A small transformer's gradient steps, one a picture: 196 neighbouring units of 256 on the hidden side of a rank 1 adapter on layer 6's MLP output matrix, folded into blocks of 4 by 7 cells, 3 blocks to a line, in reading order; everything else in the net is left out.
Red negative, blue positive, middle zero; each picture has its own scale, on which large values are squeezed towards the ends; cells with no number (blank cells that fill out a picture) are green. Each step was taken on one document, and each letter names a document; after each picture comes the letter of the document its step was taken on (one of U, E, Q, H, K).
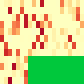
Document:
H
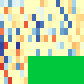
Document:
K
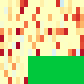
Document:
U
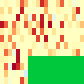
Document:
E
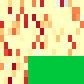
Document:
H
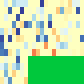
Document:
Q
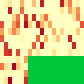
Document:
H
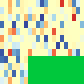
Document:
E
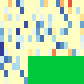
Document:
K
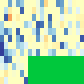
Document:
K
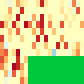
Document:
E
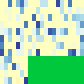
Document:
U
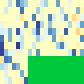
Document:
U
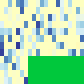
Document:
U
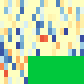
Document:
U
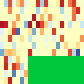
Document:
E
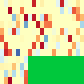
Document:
H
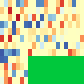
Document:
E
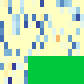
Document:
H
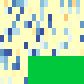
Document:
Q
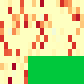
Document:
H
